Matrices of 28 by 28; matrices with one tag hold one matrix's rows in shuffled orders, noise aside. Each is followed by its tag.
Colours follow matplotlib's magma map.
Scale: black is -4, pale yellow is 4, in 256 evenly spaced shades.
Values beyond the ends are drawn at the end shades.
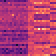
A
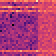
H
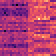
A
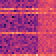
H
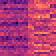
A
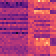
A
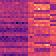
A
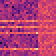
H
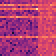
H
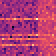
H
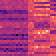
A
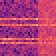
H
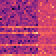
H
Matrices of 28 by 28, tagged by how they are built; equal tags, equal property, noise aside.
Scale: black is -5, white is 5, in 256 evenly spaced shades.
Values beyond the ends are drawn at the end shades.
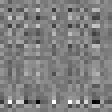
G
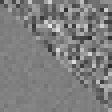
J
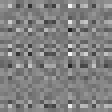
G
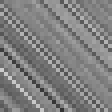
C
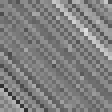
C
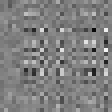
G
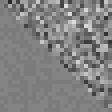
J
